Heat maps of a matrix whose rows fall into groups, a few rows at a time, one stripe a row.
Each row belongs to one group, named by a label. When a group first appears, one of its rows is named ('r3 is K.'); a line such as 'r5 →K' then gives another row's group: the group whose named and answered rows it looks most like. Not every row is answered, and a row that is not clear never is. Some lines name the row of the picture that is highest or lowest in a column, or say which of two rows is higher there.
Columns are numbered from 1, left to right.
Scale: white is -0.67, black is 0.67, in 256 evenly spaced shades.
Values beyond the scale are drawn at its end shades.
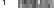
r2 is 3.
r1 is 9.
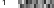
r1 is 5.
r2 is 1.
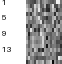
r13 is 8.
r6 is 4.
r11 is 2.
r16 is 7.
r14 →2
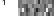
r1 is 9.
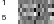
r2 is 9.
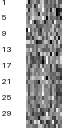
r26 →2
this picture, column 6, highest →11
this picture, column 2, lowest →8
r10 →4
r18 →2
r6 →5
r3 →2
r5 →9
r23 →2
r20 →9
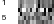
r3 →7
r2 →9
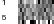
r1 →9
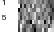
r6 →5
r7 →3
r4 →2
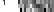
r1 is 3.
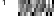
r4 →4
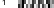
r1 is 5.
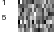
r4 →2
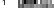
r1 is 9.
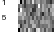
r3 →3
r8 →3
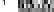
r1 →5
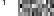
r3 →3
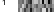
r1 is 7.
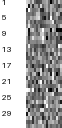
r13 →1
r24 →1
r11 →2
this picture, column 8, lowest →21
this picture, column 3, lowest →30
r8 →2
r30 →8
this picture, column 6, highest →21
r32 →9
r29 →3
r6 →1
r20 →1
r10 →9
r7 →3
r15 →4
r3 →3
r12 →3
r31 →4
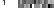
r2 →7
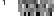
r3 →7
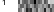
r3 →5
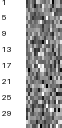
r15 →2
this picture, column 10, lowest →23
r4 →1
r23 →5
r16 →4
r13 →5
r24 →2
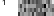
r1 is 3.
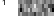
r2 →2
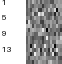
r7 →8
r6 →3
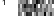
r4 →5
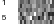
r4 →2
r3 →5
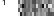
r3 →3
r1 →3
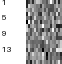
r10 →2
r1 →4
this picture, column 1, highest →6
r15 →9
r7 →2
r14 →9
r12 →3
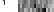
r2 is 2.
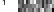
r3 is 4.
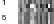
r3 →2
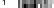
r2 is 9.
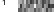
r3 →4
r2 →2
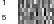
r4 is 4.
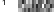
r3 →3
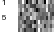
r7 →5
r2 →8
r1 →5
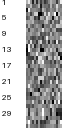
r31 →3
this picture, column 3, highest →24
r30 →9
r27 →4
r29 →2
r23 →5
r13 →3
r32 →3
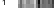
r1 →9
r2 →9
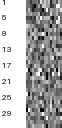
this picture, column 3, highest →19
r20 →9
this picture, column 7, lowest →19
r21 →5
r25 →8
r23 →9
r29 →2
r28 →3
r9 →9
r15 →1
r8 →8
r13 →5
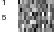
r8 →8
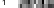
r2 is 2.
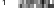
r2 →2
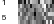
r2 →1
